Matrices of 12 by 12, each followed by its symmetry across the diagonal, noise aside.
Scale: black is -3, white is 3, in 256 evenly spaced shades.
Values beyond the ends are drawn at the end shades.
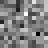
neither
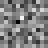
antisymmetric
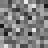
antisymmetric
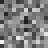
neither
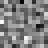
antisymmetric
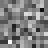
antisymmetric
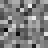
antisymmetric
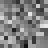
antisymmetric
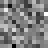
antisymmetric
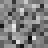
neither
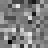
neither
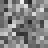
neither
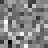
neither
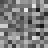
neither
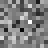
antisymmetric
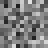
neither
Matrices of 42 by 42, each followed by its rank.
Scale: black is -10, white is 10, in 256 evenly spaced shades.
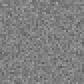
full rank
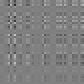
one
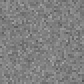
full rank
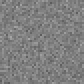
full rank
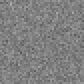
full rank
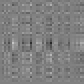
two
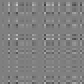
one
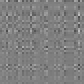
two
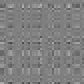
two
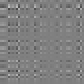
one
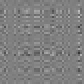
two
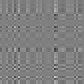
one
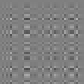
one
